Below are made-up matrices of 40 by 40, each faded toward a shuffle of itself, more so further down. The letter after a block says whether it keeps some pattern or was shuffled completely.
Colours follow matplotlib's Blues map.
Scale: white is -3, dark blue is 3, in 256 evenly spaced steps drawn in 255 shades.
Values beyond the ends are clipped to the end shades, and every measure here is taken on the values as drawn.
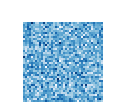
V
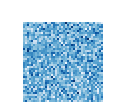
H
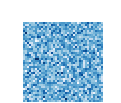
H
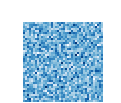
H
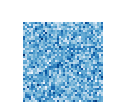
V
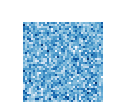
H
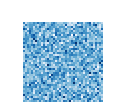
H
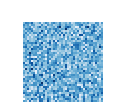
V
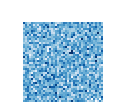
H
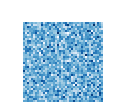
V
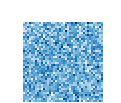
H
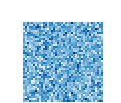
H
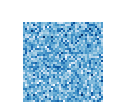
H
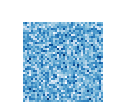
V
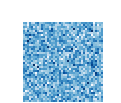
H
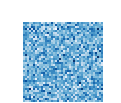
V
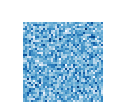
V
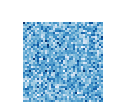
V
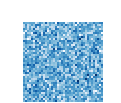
V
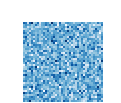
V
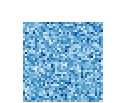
V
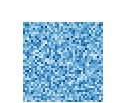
H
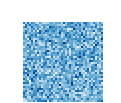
H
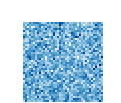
V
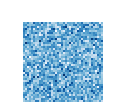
H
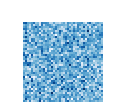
V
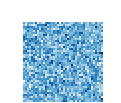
H
